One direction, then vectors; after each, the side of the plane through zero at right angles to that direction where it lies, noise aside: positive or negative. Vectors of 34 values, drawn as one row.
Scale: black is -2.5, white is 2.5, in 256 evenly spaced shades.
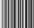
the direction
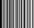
negative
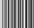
positive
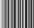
positive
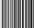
positive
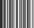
negative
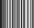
negative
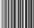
positive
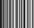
negative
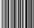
positive
